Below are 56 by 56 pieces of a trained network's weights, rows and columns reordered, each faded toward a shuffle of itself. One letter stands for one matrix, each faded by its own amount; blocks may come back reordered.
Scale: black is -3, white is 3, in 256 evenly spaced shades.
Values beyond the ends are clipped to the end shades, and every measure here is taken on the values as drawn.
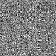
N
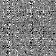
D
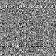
N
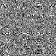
N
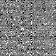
D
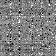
D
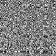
N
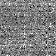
D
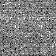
D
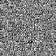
N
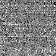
D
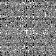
D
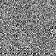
N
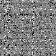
D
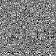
N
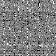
D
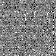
D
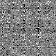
D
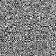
N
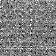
D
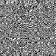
N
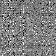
D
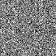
N
